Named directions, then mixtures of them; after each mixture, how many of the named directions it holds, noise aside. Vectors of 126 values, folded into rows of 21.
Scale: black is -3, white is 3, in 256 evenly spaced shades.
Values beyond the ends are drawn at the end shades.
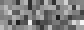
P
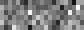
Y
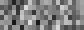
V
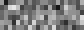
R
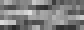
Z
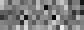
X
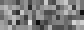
one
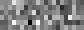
two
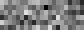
two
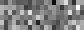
two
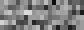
three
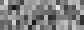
one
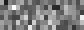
one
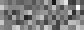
three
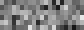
three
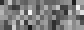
three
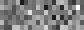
two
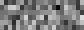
one
